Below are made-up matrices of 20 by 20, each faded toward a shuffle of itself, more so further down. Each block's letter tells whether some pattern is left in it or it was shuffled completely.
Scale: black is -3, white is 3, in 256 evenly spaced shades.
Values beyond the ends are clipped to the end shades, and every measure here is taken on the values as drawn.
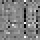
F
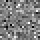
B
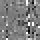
F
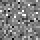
B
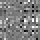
F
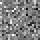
B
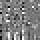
F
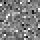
B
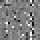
F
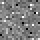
B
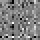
F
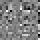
F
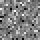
B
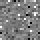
B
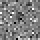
B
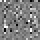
F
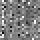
F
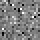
B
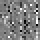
F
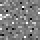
B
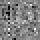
F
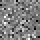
B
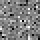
B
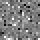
B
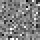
B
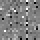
F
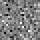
B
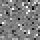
B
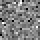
B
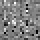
F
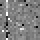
F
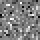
B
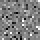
B
